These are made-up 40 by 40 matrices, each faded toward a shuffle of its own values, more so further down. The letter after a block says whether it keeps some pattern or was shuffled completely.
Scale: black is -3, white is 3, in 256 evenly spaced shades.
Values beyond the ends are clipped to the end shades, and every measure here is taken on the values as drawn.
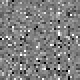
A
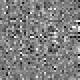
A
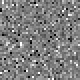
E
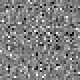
A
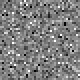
E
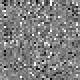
A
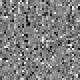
A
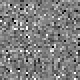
A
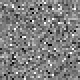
E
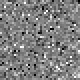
E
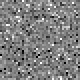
E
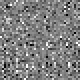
A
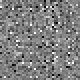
A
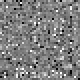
A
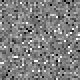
E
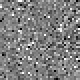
A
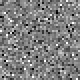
E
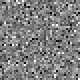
E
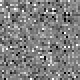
A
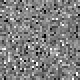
A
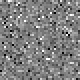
E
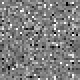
A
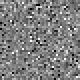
E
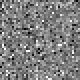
A
